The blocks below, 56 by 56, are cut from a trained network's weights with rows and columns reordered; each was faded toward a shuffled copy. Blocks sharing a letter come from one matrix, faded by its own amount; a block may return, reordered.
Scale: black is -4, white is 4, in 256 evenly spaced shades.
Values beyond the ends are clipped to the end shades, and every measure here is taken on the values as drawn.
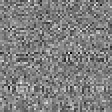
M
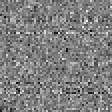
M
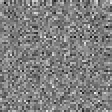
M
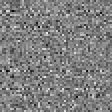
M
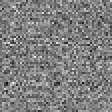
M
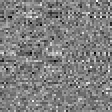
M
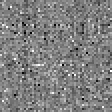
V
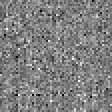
V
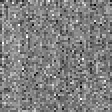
V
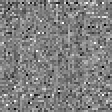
V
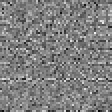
M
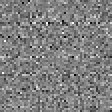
M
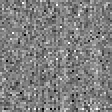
V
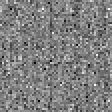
V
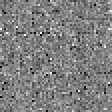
V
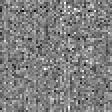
V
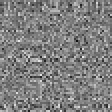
M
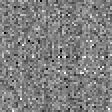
V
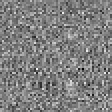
M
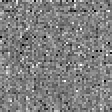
V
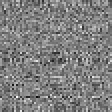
M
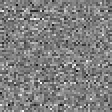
M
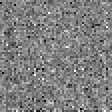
V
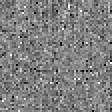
V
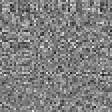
M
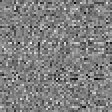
M
